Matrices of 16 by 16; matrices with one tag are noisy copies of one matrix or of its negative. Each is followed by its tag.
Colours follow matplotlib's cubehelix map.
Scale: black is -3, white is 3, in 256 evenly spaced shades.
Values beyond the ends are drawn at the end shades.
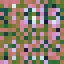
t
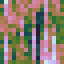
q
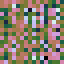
t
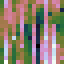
q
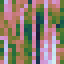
q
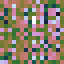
t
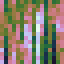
q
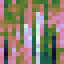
q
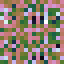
t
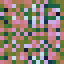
t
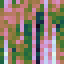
q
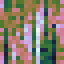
q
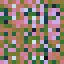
t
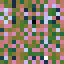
t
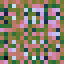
t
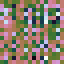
t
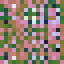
t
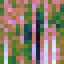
q
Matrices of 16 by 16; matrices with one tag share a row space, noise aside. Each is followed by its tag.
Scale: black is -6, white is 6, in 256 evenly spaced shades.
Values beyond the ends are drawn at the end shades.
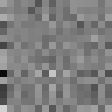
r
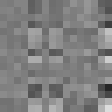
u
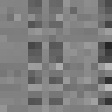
u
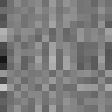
r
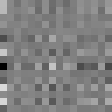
r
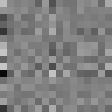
r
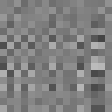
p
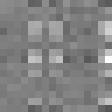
u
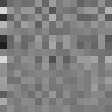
r
